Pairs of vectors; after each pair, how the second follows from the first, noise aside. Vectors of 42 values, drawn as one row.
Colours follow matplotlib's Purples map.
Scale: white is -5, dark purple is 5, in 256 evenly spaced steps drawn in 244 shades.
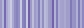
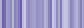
shuffled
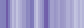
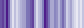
scaled up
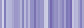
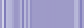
partly zeroed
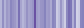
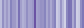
copied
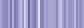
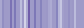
partly zeroed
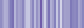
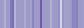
partly zeroed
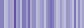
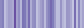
copied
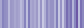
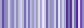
scaled up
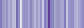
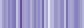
negated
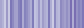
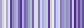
scaled up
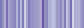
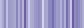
negated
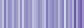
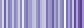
scaled up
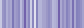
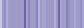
partly zeroed
